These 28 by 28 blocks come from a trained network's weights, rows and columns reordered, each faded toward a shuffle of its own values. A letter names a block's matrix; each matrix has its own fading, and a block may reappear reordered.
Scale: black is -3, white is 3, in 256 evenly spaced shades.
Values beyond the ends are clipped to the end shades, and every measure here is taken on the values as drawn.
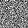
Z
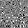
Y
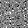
Y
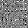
Y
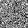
Z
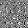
Y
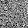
Z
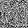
Z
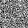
Z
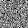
Z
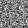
Z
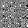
Y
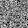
Z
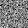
Z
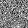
Z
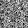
Z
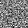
Z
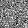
Z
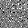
Y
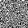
Z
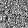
Z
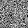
Z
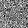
Z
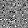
Y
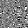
Y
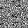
Z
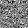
Z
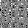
Y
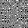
Y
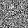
Z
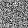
Z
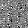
Y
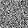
Z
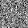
Z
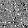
Y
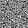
Z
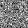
Z
